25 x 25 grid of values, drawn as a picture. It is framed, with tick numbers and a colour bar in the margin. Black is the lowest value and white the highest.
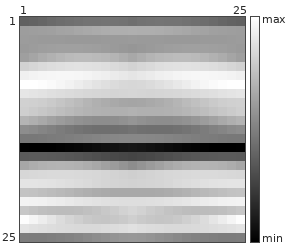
Average level on the scale: 70%. Mirror symmetry: left to right. Grain: streaks across.
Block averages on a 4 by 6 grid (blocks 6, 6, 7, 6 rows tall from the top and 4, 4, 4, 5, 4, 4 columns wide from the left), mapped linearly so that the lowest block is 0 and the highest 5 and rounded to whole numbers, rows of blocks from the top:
2 2 2 2 2 2 / 5 4 4 4 4 5 / 0 0 0 0 0 0 / 4 4 4 4 4 4
